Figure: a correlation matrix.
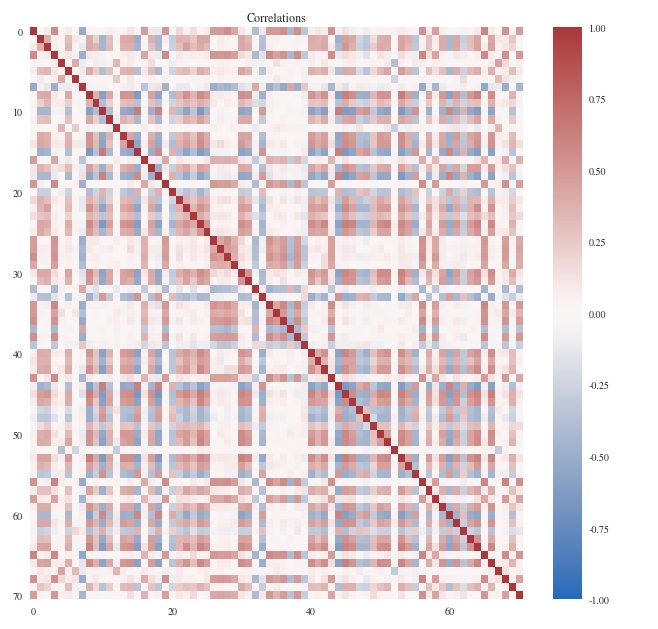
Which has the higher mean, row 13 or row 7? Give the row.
13
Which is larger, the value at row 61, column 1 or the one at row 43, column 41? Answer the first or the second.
the first
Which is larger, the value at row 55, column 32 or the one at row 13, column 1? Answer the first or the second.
the second
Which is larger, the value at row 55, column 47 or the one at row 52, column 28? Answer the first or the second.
the first
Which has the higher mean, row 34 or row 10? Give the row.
34
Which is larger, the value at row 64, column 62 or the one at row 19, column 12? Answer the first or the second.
the second
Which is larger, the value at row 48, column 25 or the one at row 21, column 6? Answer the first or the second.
the second
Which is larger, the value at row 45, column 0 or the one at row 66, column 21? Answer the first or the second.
the second
